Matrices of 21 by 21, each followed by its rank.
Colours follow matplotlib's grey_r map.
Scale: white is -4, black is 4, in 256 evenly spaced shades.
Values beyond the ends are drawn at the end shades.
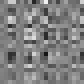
two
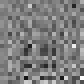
three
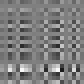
one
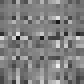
two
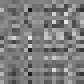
three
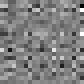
three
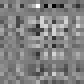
two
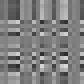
one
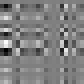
one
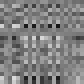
two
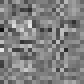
three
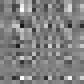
two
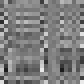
two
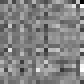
three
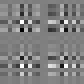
one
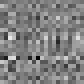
three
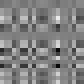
one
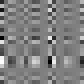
one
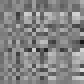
two
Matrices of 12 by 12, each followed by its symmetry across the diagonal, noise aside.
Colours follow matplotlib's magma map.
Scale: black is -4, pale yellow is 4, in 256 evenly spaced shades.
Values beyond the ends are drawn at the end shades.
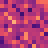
antisymmetric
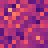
symmetric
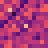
symmetric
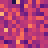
neither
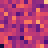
antisymmetric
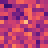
neither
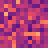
neither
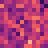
neither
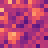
symmetric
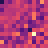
symmetric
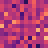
antisymmetric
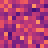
symmetric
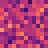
antisymmetric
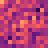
symmetric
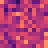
neither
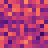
neither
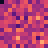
symmetric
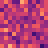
neither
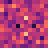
antisymmetric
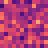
antisymmetric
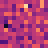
antisymmetric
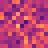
symmetric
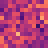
neither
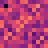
symmetric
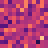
antisymmetric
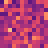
neither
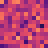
symmetric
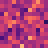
antisymmetric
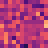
antisymmetric
